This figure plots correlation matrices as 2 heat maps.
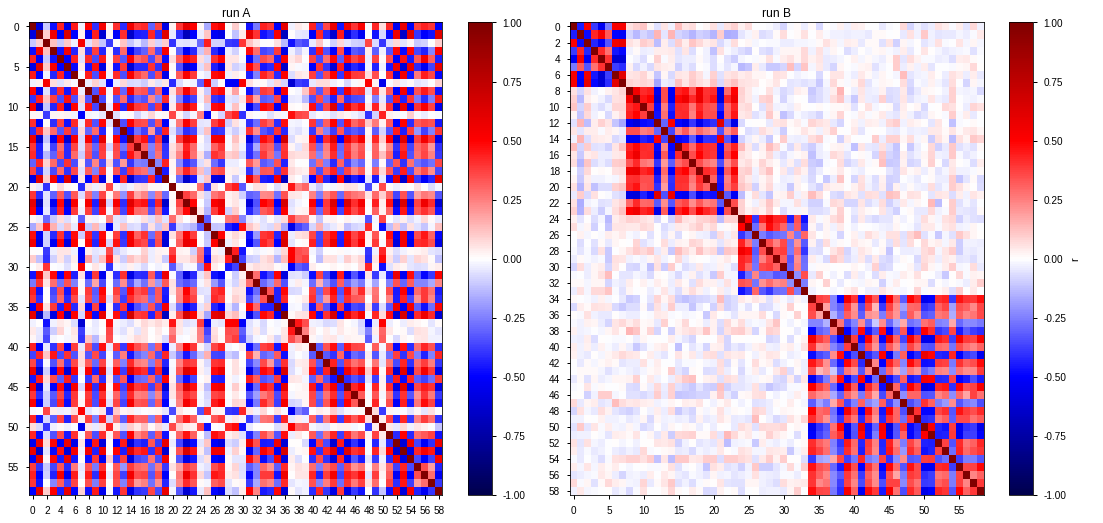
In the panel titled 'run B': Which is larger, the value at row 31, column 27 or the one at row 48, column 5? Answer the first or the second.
the second
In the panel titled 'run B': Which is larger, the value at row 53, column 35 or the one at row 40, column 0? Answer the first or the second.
the first
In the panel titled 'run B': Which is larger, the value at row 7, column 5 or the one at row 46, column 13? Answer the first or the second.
the second
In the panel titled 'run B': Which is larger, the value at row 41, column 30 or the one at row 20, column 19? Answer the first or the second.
the second
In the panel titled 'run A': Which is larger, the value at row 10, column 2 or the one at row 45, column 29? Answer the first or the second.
the second
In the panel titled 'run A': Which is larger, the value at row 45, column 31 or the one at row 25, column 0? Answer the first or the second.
the second
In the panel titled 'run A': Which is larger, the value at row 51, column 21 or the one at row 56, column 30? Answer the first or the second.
the first
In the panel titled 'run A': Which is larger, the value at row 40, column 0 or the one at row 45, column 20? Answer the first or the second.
the first
